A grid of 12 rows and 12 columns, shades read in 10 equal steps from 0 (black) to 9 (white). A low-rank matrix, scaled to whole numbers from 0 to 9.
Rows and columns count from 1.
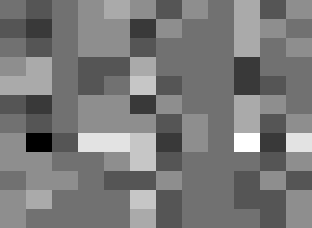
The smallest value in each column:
3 0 3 3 3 2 2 4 4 2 2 3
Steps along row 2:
down up up same down up down same up down down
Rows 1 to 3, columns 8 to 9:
5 4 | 4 4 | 4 4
